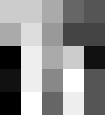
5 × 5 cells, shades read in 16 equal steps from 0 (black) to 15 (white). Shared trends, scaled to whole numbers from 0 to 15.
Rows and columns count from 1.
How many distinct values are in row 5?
5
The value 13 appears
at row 2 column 2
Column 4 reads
6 4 12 15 14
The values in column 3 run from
6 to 10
